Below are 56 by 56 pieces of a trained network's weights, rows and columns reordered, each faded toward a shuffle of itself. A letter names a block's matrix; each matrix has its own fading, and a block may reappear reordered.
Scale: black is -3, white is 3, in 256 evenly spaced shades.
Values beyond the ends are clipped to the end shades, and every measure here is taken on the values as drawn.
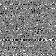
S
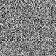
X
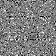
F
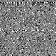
S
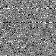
S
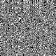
X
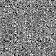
X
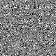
F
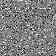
F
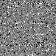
F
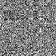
X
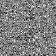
X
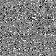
F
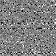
S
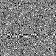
S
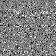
F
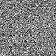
X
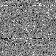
S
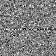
S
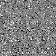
F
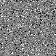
F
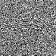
X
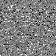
F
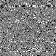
S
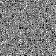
X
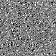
F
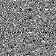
S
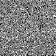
X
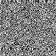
X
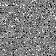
F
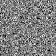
X
